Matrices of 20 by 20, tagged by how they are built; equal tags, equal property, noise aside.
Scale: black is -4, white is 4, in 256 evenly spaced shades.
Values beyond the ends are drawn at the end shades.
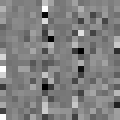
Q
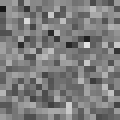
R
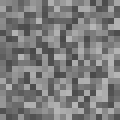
R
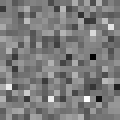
R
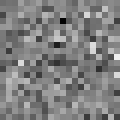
R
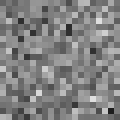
R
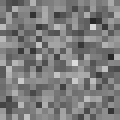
R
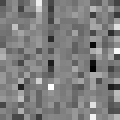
Q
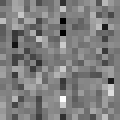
Q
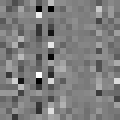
Q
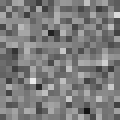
R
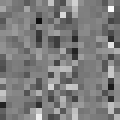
Q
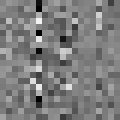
Q
